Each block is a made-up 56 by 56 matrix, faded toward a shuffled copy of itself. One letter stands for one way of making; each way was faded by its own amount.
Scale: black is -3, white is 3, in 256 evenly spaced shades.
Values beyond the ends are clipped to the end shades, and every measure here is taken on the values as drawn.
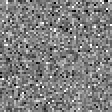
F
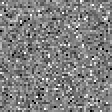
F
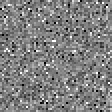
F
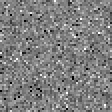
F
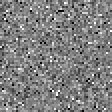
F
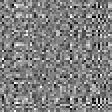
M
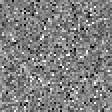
F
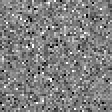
F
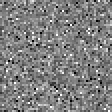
F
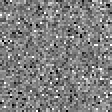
F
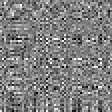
M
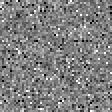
F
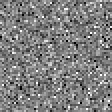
F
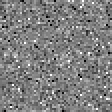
F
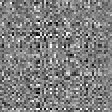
M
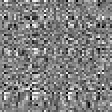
M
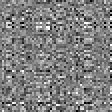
M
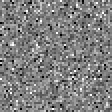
F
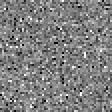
F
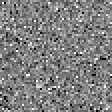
F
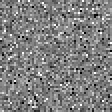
F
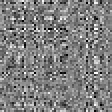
M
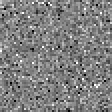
F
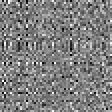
M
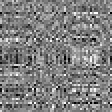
M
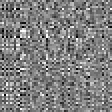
M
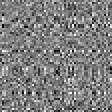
M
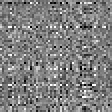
M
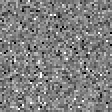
F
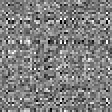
M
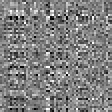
M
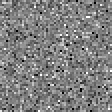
F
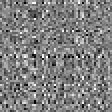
M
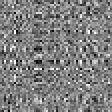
M
